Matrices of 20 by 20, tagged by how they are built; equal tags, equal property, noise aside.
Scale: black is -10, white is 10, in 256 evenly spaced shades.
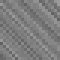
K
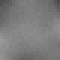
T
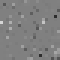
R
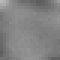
T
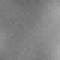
T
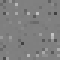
R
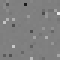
R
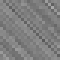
K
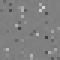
R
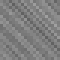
K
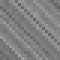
K
